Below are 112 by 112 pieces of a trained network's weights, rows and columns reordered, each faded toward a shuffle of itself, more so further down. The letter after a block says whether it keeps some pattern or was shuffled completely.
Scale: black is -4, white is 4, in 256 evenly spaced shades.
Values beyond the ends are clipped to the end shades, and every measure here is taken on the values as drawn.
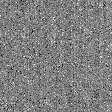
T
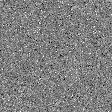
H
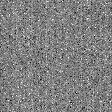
T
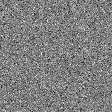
H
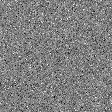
H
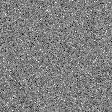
H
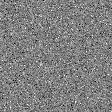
H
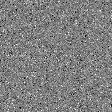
T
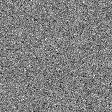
H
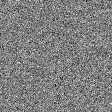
H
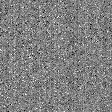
T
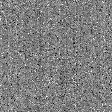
T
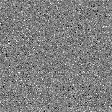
T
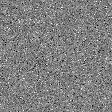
H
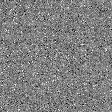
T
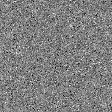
T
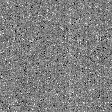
T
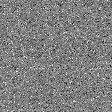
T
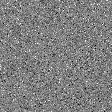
H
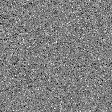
T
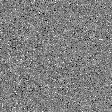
T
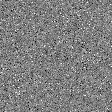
H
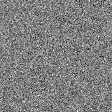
T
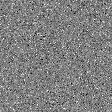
H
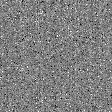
T
